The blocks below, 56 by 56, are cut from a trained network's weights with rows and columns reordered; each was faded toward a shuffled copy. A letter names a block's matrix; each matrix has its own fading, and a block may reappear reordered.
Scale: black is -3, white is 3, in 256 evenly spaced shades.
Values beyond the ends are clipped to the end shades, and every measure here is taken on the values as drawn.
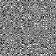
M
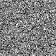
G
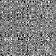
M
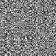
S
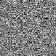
S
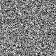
G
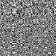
M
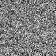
G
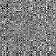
M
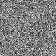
G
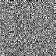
S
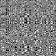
M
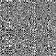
M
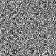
S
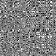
M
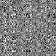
M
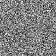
G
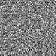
S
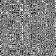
M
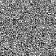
S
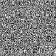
S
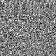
S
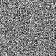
G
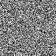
G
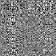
M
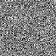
S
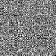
S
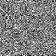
S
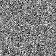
G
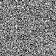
G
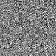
S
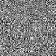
S
